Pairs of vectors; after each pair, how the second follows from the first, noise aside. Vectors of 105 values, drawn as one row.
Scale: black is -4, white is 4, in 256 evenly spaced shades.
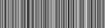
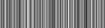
negated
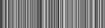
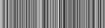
negated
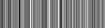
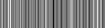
shuffled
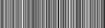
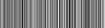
negated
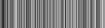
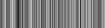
wrapped around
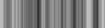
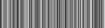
shuffled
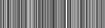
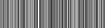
reversed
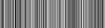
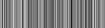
shuffled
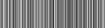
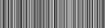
negated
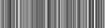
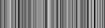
negated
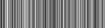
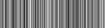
wrapped around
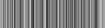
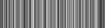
negated
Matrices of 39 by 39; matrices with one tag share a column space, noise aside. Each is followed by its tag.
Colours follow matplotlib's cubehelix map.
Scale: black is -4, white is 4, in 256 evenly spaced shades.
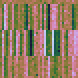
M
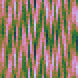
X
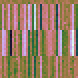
M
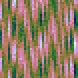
X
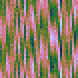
X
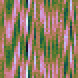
X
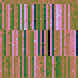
M
